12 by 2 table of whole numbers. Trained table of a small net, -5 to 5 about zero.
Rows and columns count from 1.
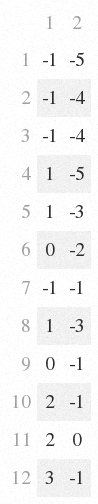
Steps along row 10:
down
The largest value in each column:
3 0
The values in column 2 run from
-5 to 0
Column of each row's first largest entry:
1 1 1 1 1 1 1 1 1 1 1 1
